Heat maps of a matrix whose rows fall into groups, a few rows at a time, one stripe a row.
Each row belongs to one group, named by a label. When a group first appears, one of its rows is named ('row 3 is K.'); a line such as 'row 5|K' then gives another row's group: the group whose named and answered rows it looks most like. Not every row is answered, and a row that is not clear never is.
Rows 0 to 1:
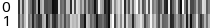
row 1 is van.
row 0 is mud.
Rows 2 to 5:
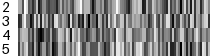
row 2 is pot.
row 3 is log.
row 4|van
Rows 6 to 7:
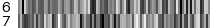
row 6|pot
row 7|van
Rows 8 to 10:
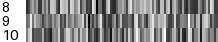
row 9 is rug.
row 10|van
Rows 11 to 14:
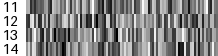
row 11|pot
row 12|log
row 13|mud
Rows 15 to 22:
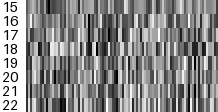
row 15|mud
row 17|van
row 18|log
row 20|mud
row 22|mud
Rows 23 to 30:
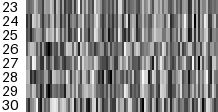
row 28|pot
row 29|pot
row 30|log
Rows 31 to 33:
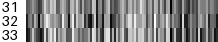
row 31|log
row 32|log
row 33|log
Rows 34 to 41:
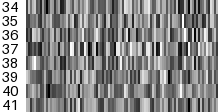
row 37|log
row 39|pot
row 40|mud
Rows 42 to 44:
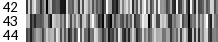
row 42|mud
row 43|pot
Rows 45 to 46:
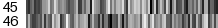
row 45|log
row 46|van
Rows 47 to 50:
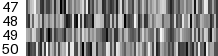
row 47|rug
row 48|rug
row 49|pot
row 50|log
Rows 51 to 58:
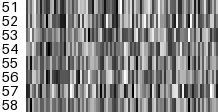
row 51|van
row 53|rug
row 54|pot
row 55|mud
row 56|mud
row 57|log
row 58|mud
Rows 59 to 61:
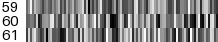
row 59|rug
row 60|log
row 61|mud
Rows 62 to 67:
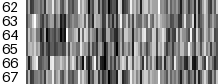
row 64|mud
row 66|log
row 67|van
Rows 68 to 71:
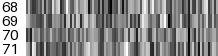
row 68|van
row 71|pot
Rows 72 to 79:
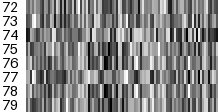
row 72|rug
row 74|log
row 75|van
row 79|van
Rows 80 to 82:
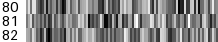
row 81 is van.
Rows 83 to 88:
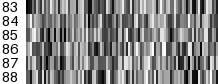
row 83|log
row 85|rug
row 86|van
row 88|log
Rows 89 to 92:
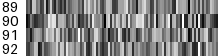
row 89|mud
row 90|log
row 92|log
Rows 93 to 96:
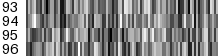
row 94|rug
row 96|rug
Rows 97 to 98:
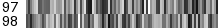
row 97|log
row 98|rug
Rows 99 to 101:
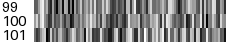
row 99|rug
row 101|log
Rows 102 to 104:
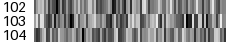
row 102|van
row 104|log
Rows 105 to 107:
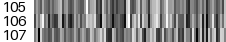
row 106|van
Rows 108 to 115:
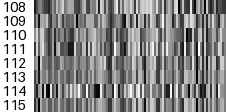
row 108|log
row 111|mud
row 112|pot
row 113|mud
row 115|mud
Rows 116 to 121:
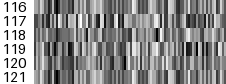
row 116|pot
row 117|log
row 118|mud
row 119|van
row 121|pot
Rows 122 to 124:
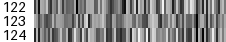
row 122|mud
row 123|pot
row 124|van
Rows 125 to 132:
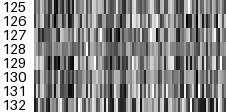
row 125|mud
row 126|van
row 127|pot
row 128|pot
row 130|mud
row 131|mud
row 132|log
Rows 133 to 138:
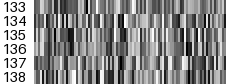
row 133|mud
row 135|mud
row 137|log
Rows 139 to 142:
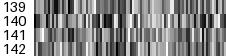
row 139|van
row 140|log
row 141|rug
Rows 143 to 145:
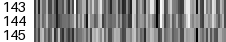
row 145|mud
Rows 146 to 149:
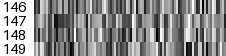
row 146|rug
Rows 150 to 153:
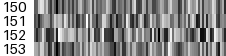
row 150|rug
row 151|rug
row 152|log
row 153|pot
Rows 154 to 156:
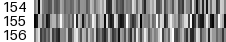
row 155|log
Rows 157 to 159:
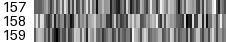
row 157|rug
